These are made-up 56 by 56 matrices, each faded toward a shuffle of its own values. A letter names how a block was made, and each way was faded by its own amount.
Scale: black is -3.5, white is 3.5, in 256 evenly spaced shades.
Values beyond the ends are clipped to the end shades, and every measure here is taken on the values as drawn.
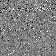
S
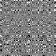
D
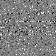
S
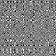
D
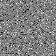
S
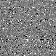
S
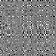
D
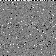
S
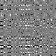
D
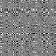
D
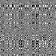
D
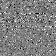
S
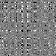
D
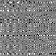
D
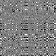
D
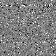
S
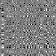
D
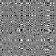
D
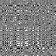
D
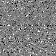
S
